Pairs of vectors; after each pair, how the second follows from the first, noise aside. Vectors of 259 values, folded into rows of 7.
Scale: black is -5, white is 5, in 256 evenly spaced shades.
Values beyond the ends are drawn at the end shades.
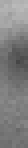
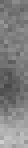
reversed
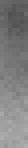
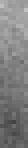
reversed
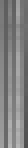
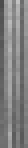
reversed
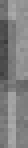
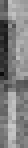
scaled up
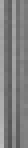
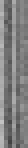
copied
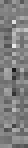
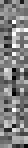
scaled up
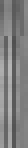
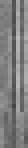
reversed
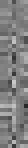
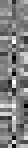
scaled up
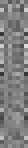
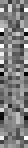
scaled up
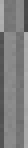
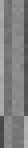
reversed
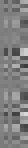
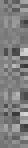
copied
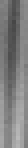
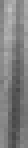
reversed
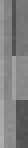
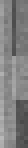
copied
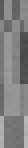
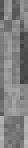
copied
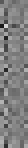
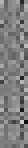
reversed
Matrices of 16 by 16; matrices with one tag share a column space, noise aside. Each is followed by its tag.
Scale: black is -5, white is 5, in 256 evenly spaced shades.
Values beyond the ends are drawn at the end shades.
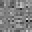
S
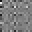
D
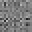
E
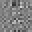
S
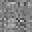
E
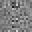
S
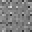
D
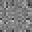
S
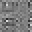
E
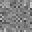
S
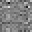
D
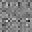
E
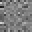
D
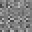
S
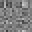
S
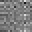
D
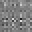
E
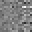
D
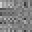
S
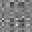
E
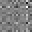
D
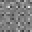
D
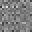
D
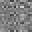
D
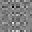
D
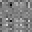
E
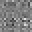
E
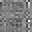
E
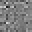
D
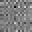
D
